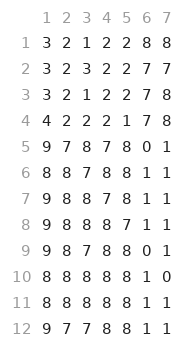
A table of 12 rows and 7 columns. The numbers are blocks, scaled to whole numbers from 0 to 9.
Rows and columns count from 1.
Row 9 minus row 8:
0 0 -1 0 1 -1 0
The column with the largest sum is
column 1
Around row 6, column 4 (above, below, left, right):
7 7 7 8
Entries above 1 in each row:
6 7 6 6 5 5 5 5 5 5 5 5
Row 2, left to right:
3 2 3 2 2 7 7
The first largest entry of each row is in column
6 6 7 7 1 1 1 1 1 1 1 1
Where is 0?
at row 5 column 6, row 9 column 6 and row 10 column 7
